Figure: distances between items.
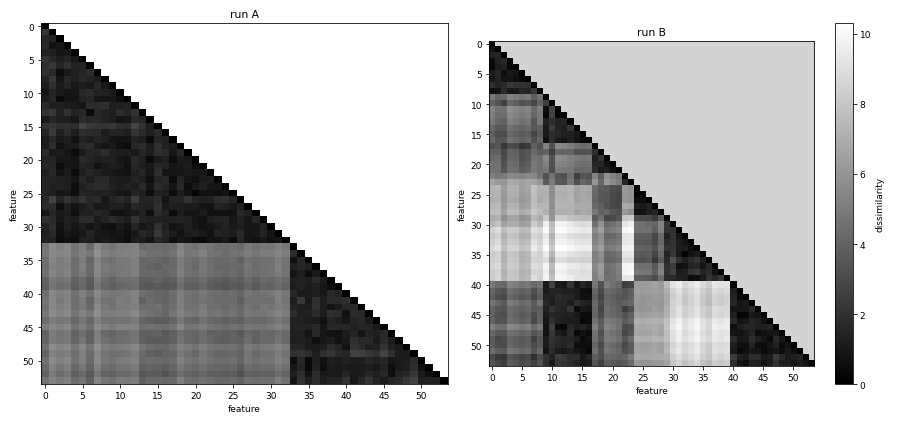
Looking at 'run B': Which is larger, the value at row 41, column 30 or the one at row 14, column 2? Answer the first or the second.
the first
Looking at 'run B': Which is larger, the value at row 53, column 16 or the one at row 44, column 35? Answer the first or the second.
the second
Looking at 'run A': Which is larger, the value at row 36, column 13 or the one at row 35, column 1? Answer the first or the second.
the second
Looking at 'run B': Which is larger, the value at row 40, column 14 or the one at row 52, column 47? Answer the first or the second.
the second
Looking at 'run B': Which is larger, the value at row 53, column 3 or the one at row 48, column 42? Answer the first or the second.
the first
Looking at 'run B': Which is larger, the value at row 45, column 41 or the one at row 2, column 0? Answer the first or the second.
the second
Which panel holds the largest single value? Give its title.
run B
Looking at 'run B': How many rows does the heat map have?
54
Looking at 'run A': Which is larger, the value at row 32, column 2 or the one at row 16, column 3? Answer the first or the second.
the second
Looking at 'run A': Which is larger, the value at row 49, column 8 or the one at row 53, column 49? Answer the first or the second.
the first
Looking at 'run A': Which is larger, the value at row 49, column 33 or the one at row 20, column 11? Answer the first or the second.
the first
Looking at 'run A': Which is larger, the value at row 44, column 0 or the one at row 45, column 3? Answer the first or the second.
the second
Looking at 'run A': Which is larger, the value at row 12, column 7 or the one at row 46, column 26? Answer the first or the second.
the second
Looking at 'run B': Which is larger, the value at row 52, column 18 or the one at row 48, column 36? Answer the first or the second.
the second
